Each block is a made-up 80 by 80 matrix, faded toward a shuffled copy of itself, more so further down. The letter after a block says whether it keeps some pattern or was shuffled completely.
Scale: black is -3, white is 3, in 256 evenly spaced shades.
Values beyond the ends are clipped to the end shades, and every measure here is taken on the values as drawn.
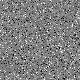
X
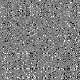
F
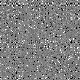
F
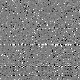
F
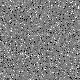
X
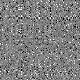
F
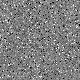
X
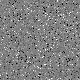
X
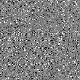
F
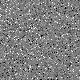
X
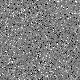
X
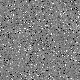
X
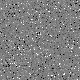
X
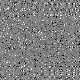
F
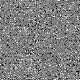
F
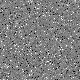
X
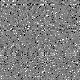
F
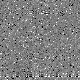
F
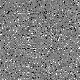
F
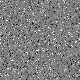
X
